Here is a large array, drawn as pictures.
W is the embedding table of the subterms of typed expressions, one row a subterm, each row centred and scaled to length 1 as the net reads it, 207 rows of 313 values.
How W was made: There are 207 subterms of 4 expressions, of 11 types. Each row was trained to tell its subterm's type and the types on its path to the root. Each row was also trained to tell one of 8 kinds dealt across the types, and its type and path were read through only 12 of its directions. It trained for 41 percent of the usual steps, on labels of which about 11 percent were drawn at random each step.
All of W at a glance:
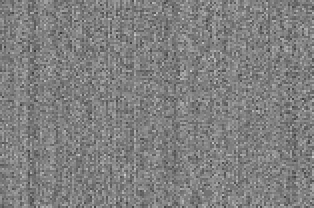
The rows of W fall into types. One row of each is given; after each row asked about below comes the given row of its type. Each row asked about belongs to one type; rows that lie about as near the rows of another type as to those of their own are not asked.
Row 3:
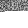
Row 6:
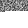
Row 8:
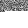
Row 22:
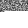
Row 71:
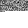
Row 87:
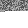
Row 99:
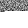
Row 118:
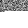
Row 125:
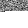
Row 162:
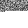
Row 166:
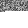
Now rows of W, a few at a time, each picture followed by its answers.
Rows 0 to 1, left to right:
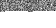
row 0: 71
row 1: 125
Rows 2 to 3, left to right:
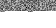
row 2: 3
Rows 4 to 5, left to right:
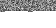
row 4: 8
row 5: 3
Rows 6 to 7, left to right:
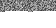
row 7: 3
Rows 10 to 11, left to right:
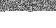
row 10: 71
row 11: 6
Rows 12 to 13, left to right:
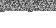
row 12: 22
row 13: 22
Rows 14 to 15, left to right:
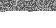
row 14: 87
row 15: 162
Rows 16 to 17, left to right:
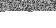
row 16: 3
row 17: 71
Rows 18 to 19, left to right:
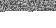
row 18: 162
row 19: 8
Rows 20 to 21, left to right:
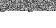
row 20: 71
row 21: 71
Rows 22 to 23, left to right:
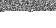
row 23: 125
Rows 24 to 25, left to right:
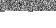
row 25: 6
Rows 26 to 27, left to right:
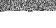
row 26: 166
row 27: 22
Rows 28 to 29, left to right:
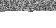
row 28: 118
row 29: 125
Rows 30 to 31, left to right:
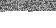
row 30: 71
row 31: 22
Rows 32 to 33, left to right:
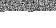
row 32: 22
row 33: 125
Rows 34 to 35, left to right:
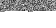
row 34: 87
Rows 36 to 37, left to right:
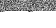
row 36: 3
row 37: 166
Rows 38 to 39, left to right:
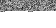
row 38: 8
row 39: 87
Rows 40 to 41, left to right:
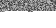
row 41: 71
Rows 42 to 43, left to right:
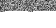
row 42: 118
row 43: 162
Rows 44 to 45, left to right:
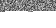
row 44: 6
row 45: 87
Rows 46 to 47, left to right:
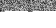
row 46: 22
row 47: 118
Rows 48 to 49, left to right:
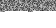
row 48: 87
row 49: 3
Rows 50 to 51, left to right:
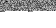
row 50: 125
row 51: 71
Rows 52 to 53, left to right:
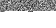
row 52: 162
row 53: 6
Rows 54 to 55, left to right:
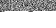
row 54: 118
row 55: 99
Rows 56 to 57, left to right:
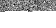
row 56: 8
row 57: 22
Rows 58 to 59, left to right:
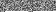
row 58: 166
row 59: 87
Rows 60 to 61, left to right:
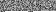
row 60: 8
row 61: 99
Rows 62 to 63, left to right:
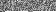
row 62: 125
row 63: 87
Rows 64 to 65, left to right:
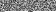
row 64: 87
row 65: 162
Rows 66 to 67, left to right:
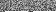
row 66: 8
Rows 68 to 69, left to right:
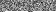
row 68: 3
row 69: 166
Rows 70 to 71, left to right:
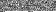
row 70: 125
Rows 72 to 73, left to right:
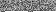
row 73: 8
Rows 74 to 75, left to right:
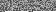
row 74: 8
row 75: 8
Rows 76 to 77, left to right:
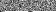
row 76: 22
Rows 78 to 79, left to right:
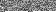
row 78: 8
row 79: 8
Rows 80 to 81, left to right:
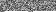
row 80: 166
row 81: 22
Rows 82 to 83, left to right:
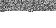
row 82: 125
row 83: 125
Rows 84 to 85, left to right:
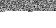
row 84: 162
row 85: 22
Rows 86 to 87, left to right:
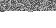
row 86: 118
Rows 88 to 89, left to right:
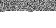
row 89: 3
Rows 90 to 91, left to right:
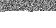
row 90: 87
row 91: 6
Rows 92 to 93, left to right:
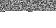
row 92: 6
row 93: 22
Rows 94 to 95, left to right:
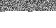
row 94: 71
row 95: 22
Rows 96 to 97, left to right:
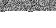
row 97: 125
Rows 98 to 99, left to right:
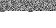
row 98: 118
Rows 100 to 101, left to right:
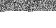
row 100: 166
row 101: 166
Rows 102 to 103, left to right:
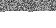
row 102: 87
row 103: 162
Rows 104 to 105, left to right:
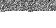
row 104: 87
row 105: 162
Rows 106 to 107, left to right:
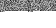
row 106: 3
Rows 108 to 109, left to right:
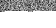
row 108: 118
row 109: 166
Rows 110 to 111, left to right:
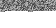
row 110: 87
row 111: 162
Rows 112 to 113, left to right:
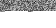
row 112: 87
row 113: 118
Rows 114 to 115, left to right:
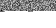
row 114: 99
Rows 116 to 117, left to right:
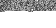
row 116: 166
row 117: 125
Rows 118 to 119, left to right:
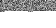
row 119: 3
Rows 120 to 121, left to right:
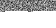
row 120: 6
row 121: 22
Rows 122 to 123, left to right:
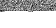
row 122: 118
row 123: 8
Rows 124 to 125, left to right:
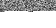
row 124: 71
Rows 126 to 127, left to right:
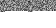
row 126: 8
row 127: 6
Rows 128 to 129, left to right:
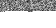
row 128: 3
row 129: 118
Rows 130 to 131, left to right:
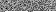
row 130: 3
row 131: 118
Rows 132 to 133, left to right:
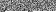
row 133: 71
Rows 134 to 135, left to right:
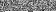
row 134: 8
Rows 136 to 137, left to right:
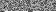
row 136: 99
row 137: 118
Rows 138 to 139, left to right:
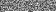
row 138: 71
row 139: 162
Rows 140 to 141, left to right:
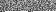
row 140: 8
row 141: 125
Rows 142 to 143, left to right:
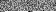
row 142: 3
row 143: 6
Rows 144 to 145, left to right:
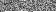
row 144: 22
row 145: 87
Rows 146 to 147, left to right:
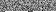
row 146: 162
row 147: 125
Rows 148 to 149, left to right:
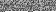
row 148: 8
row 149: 125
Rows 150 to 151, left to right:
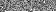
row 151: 6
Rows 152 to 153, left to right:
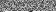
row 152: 3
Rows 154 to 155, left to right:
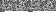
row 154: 118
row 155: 118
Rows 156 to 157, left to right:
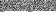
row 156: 162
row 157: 166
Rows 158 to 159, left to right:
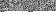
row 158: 118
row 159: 8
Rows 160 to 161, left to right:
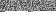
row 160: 125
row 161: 3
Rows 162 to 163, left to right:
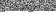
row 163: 8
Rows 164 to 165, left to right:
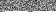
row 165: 3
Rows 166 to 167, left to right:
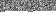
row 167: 125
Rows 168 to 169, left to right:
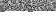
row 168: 125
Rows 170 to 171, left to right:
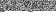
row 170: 118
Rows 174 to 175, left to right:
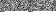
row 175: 118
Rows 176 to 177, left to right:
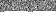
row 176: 3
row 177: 3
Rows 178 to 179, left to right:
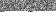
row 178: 71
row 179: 99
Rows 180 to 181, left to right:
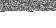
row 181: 8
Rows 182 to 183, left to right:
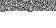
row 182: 99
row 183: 6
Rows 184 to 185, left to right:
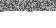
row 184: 71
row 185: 71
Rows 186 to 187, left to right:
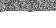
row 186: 22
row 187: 99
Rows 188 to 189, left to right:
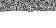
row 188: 87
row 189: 3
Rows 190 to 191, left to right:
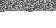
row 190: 6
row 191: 71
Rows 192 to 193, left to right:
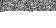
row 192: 118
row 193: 71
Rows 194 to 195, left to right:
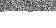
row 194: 71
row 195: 118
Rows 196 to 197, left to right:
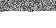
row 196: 162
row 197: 166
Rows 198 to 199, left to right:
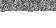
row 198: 87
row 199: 3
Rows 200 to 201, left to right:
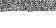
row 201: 118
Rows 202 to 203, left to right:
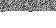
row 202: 162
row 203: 6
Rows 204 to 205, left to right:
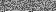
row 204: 162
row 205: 8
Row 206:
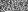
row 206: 166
